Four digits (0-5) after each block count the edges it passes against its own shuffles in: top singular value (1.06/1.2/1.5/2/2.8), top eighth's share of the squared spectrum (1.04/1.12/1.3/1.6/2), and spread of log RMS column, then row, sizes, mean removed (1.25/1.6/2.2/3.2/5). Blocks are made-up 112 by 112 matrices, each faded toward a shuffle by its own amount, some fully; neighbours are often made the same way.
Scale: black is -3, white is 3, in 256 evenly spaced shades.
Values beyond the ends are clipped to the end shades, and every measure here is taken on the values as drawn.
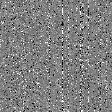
2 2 3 0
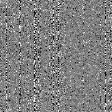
2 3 4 0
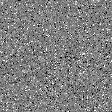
0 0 1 0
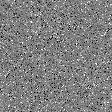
0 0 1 0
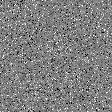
0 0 0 0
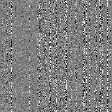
2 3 5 0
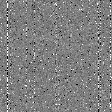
3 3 3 0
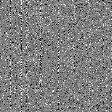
2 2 3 0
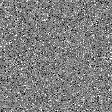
3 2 1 0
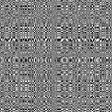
5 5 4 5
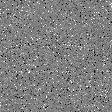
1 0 0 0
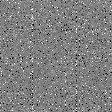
2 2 2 1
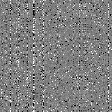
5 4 3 1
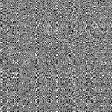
5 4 3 3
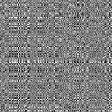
5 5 4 4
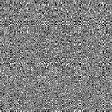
5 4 3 3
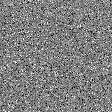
0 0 0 0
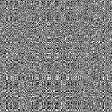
5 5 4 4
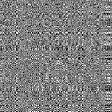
5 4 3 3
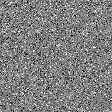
2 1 0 0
